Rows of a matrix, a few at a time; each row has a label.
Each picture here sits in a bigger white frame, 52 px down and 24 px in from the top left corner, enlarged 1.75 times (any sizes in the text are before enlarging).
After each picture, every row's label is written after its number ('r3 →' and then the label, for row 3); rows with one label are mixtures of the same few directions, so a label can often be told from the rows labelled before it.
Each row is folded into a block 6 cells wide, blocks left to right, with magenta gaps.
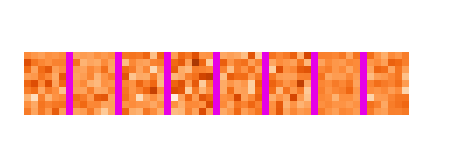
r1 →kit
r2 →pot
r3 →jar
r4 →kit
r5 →jar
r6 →jar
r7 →jar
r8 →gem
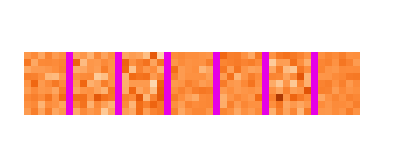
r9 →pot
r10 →pot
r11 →jar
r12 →jar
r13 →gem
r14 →kit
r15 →kit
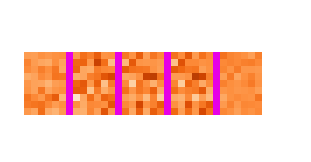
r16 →pot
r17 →kit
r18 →pot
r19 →pot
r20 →gem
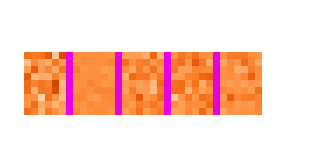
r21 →jar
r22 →jar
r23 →jar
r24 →kit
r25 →kit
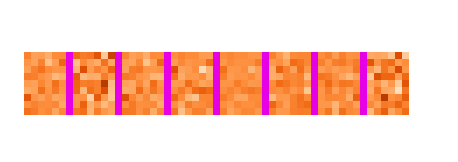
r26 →kit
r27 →jar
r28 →kit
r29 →jar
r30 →jar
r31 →gem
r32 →pot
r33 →jar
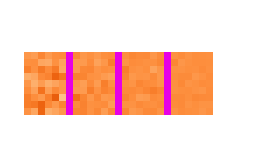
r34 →pot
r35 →kit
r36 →jar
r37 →pot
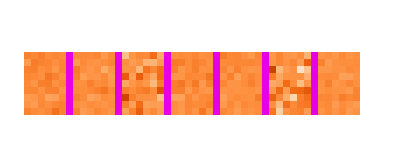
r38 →pot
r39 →jar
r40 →gem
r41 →kit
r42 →gem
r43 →jar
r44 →pot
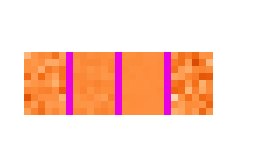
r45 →gem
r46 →pot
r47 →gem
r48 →kit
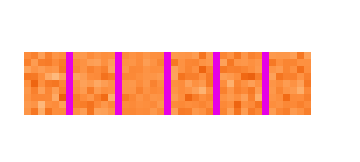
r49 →pot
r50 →pot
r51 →kit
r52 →jar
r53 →pot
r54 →jar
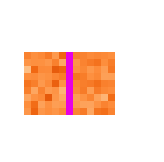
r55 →jar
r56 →pot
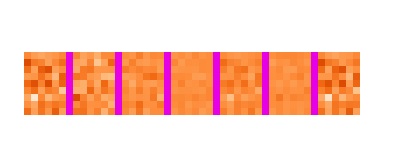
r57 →kit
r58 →kit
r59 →pot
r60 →pot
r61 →kit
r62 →kit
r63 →kit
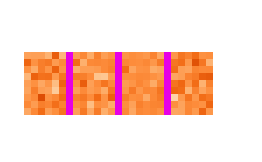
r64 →jar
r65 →pot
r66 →jar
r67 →kit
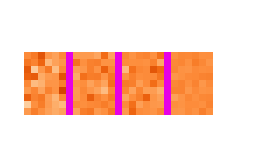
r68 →gem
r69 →jar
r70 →jar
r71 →kit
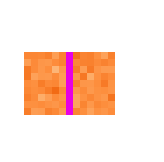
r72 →jar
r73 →gem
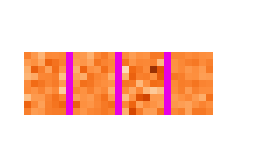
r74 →gem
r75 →gem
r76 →jar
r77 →pot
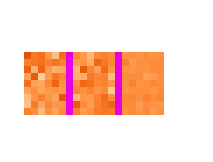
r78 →gem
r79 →gem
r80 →pot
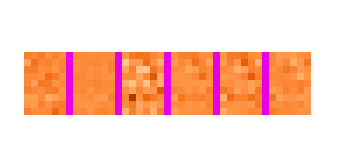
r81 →pot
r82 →pot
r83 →kit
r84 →kit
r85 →kit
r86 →kit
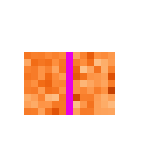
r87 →pot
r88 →gem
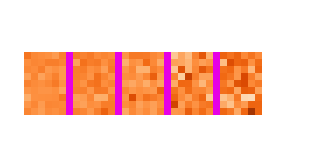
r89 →gem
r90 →pot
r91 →kit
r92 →gem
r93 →pot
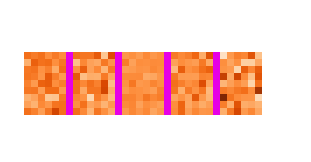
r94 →pot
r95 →jar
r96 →pot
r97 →jar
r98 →gem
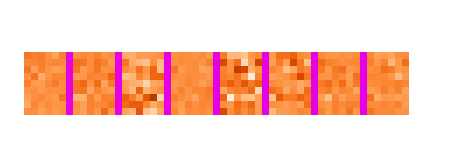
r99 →gem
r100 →kit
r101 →pot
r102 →jar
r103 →kit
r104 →kit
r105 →kit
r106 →kit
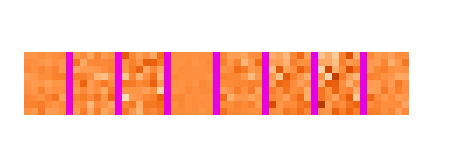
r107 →pot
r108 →pot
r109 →gem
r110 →kit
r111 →kit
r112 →gem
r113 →gem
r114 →kit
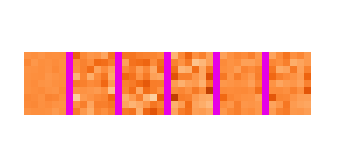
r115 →pot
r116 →gem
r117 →pot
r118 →gem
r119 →gem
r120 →gem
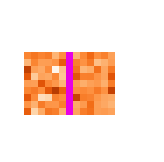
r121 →jar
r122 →gem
